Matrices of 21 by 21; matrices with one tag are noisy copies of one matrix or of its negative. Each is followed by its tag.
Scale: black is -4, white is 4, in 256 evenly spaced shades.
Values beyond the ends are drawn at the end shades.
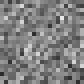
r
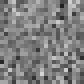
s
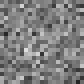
r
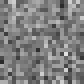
s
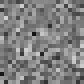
r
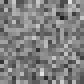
s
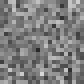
s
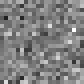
r
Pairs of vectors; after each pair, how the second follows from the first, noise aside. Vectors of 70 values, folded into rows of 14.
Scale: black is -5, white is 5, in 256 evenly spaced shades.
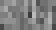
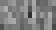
copied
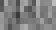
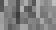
copied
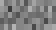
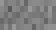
shrunk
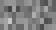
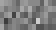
shuffled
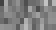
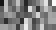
scaled up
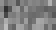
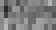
copied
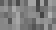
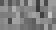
copied
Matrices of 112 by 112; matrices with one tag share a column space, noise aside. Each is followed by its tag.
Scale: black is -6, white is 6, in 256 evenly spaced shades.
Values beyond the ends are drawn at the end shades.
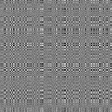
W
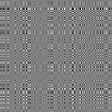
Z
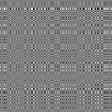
Z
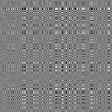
Z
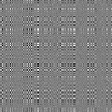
W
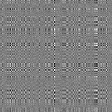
W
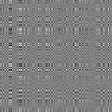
W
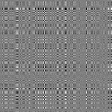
Z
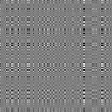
W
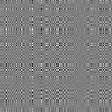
W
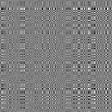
Z
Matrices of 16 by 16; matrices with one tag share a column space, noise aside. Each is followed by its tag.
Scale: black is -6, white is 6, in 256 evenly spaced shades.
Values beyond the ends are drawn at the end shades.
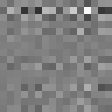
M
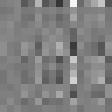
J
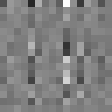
J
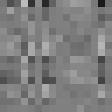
J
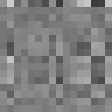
J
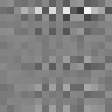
M
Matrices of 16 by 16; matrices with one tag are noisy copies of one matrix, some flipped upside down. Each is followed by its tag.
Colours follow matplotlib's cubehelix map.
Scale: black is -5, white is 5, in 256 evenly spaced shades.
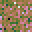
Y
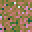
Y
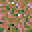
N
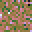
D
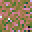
D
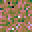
N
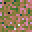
Y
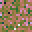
Y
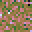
D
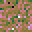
N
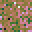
Y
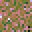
D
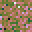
Y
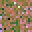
Y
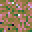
N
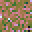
D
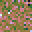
D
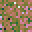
Y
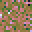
D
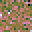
D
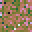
Y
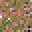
D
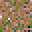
D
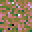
N
